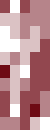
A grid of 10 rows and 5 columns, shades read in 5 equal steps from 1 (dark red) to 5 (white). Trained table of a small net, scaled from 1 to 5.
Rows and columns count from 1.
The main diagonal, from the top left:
2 4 3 4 2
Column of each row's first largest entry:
2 1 1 1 1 3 2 2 2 5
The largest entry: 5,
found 7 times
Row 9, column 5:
3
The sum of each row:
15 17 19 20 15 14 14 13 13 17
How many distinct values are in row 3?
3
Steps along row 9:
up down down up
